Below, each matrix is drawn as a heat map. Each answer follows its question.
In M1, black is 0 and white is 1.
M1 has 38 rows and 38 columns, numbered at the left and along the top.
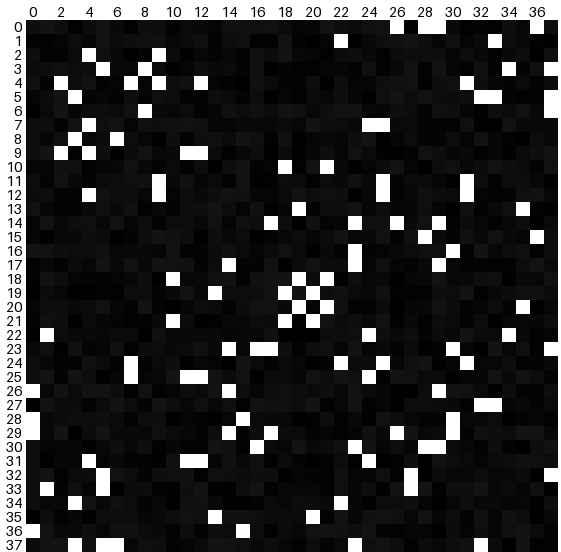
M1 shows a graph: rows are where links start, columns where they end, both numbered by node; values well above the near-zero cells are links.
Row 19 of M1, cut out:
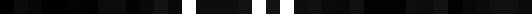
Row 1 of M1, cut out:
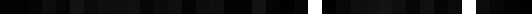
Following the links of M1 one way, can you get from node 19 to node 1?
no
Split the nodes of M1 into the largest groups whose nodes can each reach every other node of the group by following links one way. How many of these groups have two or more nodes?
2
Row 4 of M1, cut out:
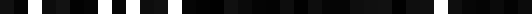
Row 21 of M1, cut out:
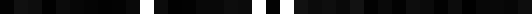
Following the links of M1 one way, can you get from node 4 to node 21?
no
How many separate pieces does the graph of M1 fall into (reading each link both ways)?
2
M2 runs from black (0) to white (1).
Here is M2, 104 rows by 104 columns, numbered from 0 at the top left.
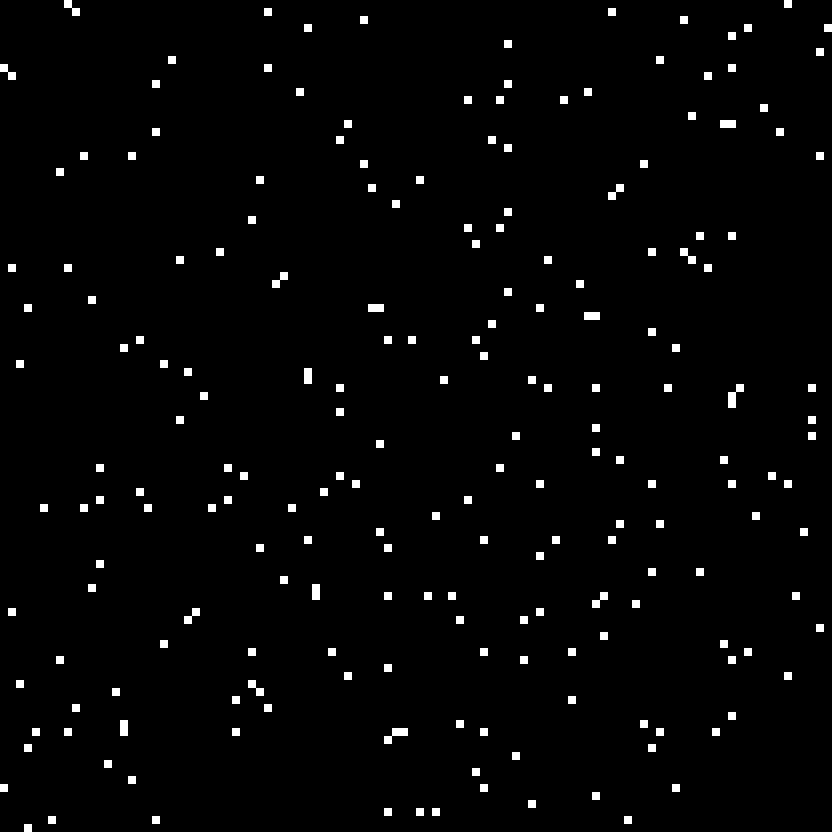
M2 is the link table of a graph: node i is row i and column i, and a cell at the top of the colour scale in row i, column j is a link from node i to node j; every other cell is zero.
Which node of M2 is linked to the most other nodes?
node 91
